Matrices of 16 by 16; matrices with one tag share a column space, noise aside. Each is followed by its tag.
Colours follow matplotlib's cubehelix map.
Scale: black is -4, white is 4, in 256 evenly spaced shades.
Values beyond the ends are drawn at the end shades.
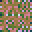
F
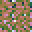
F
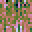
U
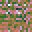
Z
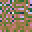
Z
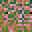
Z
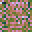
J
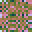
F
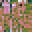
U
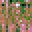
U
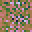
J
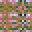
F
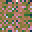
F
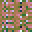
F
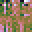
U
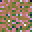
F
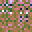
Z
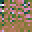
Z
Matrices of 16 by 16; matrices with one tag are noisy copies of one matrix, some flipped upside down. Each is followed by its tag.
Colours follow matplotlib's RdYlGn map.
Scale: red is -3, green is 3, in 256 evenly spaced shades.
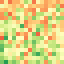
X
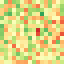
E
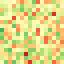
E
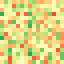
E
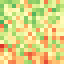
X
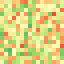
E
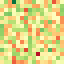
E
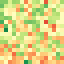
X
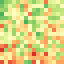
X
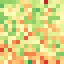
X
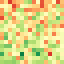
X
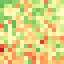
X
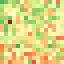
X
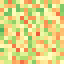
E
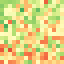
X
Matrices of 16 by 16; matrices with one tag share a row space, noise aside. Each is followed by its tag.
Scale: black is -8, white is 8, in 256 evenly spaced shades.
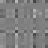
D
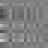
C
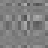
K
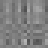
K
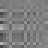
C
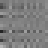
C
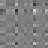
D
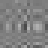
K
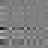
C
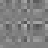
K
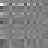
C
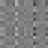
D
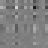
D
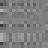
C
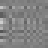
C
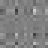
D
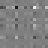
D
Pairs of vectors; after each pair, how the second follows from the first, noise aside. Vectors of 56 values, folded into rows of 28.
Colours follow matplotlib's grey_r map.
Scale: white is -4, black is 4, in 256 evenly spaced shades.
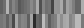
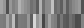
negated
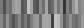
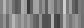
negated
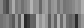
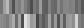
negated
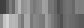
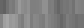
shrunk
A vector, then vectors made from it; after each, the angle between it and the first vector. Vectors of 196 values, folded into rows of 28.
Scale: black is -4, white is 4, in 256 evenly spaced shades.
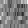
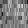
nearly opposite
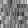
nearly parallel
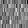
partly opposed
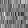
partly aligned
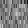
partly opposed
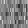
partly aligned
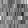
nearly parallel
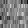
nearly opposite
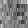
nearly parallel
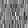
orthogonal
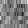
nearly parallel
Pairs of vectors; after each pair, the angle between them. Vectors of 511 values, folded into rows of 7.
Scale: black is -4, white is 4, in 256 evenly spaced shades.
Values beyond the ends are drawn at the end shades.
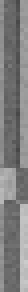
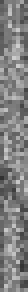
partly opposed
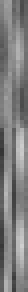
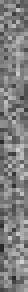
partly aligned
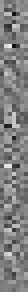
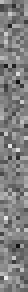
orthogonal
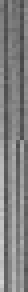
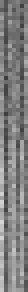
nearly parallel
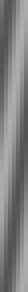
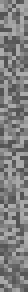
orthogonal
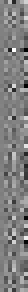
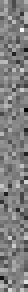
partly aligned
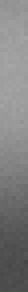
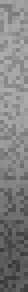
nearly parallel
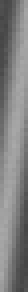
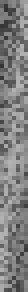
partly aligned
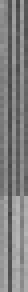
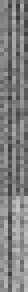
nearly parallel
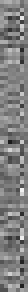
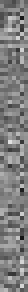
nearly opposite
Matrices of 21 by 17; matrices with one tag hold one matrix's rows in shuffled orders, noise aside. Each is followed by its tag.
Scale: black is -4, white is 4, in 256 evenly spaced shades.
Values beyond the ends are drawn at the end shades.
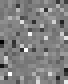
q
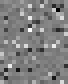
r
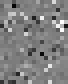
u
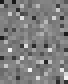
q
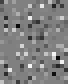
r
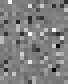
r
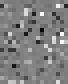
u
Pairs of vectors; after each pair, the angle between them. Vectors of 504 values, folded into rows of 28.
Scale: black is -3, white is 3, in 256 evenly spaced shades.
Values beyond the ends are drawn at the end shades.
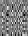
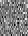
orthogonal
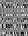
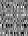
nearly parallel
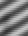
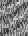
partly aligned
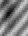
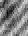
nearly parallel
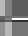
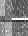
nearly parallel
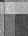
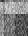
nearly parallel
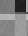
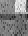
nearly opposite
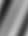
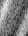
nearly opposite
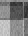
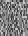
orthogonal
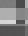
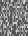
orthogonal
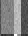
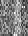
partly aligned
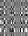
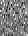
orthogonal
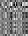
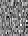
partly aligned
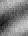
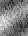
nearly opposite
